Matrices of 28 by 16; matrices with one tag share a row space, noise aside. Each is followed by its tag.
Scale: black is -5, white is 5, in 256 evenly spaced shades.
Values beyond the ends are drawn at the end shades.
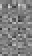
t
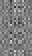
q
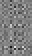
q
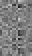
t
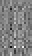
q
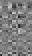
t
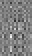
q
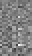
t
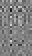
q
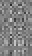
q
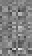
t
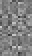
t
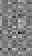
t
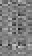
t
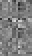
t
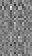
q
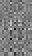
q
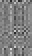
q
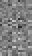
t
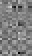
t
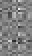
t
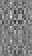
q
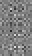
q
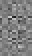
t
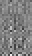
q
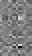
t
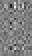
q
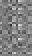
t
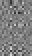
q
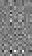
q
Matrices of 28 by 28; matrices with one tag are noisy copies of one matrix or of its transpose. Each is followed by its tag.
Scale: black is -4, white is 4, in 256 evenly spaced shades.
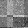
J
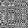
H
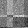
J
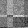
J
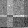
J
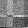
J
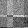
J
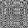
H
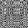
H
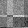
J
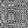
H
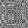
H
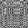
H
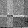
J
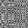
H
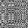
H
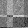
J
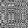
H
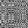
H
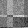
J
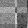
J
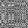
H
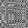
H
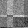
J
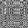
H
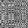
H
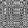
H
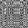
H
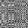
H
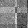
J
